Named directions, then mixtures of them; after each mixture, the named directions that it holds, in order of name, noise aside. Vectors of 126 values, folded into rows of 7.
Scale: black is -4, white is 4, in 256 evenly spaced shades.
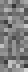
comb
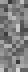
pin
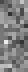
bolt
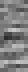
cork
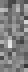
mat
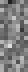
mat, pin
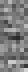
comb, cork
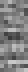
comb, cork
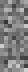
comb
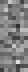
cork, pin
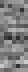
bolt, cork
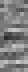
cork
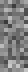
comb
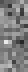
bolt, mat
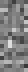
cork, mat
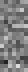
comb, cork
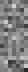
comb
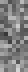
comb, pin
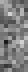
bolt
